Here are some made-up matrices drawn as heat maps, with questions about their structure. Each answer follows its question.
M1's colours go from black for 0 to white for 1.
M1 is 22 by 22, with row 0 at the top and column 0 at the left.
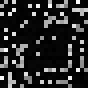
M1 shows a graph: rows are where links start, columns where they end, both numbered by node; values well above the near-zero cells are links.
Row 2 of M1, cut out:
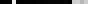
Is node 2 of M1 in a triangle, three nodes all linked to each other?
yes
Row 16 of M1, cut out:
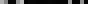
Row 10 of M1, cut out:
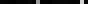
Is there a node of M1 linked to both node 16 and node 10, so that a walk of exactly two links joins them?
yes
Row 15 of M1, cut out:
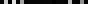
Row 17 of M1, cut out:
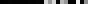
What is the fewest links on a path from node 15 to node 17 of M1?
1
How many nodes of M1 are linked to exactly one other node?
1
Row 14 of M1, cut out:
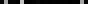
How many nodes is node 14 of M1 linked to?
3
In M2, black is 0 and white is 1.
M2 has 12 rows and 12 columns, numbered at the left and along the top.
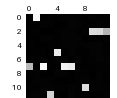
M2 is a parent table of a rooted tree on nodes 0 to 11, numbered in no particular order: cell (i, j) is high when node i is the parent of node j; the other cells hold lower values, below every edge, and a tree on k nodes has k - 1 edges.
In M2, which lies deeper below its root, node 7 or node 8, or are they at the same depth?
node 8
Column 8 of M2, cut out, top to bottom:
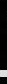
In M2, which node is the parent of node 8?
10
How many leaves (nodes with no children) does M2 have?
6
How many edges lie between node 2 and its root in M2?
1
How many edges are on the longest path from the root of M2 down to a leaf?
3
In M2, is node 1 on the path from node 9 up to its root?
no
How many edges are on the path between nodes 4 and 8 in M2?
5
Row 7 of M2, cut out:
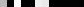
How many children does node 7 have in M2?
4
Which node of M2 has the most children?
7
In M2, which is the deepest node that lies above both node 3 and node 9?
2
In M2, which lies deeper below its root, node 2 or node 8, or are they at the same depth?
node 8
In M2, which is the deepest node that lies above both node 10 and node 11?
2
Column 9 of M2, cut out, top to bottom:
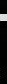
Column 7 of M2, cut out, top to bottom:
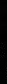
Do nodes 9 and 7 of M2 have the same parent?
no
